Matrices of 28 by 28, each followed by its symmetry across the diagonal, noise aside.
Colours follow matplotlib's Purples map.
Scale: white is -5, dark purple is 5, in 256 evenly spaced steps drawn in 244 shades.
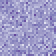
symmetric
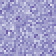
symmetric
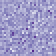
antisymmetric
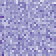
antisymmetric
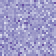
antisymmetric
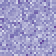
symmetric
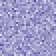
antisymmetric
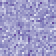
antisymmetric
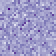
symmetric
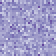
antisymmetric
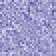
antisymmetric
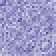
symmetric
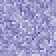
symmetric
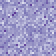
symmetric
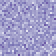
symmetric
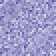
symmetric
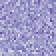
antisymmetric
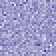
antisymmetric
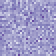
antisymmetric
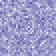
symmetric
